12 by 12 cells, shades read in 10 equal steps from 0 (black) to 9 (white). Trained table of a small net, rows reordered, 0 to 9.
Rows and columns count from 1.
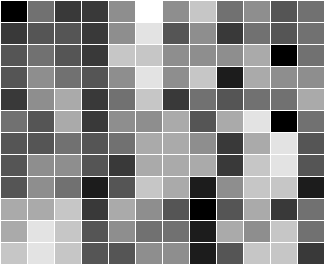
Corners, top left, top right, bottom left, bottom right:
0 4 7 2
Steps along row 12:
up down down same up same down up up same down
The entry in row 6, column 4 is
2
